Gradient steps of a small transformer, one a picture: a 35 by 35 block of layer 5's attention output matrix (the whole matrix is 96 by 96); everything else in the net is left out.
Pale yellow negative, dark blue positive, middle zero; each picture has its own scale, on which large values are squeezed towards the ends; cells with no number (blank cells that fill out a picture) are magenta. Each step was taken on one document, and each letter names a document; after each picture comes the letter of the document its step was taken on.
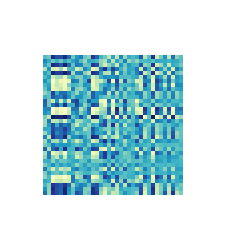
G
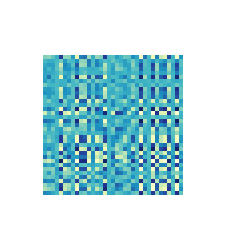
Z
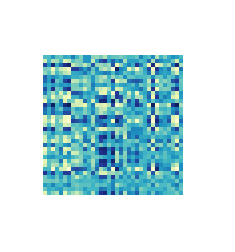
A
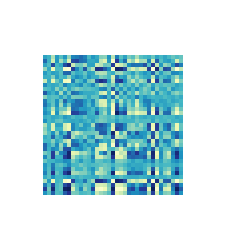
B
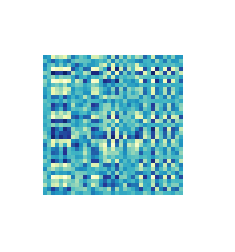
G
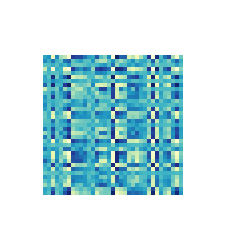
B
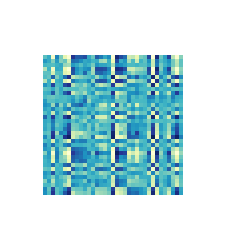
B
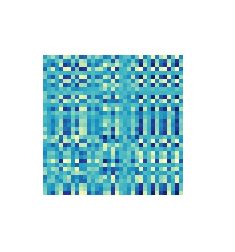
Z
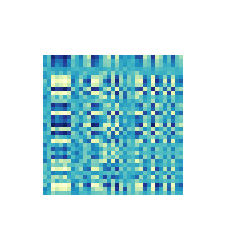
G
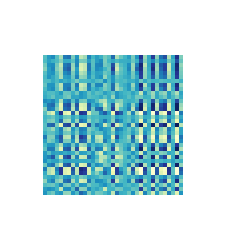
Z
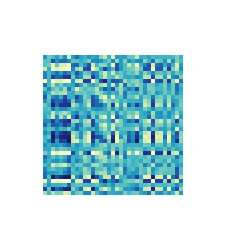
G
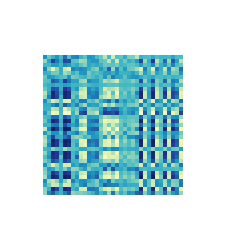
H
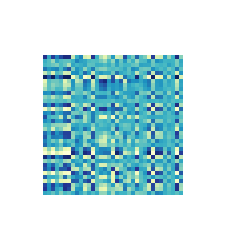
A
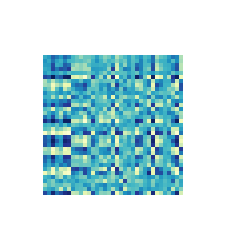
A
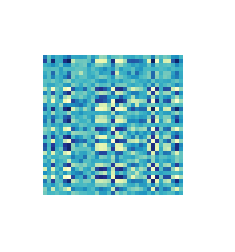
B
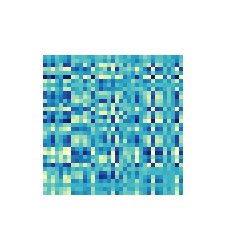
A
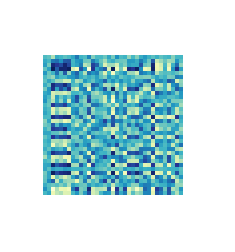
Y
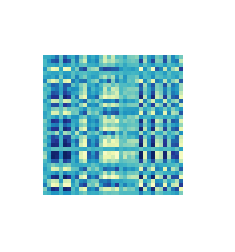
H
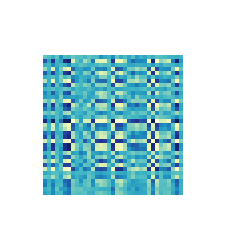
B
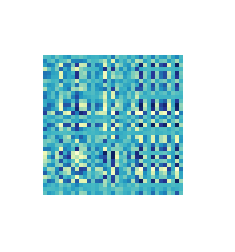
Z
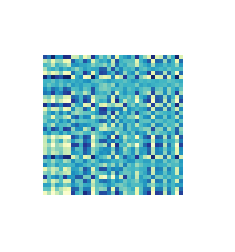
A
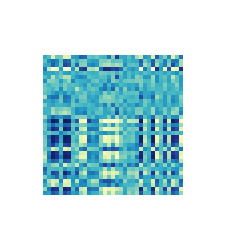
H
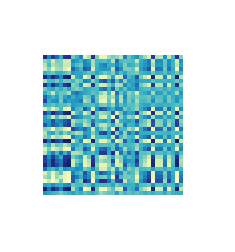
A
